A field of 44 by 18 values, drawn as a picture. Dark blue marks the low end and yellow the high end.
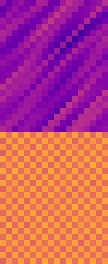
It is made of 2 by 1 panels. Panel 1,1: low, slanting up to the right. Panel 2,1: high, checkered.
